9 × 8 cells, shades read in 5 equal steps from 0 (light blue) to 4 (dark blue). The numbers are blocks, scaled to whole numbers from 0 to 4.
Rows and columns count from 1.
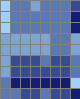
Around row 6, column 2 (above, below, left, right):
1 3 1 3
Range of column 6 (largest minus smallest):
2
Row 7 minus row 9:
-1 1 0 0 1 0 0 -2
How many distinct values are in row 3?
3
